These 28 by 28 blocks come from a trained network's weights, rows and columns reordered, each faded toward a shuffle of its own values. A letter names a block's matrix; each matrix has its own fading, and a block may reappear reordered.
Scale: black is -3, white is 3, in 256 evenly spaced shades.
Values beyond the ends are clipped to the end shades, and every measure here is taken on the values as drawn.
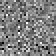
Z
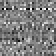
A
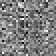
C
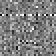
A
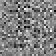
C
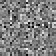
A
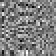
C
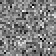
Z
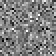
Z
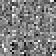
Z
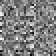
C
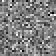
Z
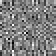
C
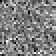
Z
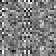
C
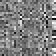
C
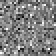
Z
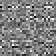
A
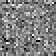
Z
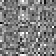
C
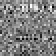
A
